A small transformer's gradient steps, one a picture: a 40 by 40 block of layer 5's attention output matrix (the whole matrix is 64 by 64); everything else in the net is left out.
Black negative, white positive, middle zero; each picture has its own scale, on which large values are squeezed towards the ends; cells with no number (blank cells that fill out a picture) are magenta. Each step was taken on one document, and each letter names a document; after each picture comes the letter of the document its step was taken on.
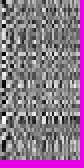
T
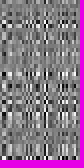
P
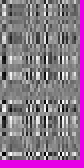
P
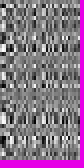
T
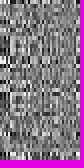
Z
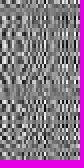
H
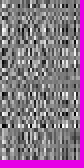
H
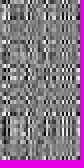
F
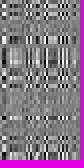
P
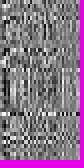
F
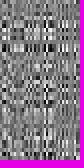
P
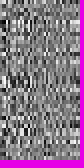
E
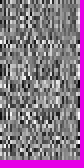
Z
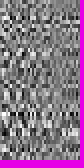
Z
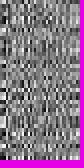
E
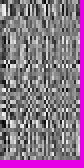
F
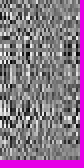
Z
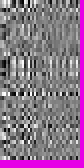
E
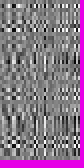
H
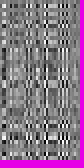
P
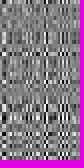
P
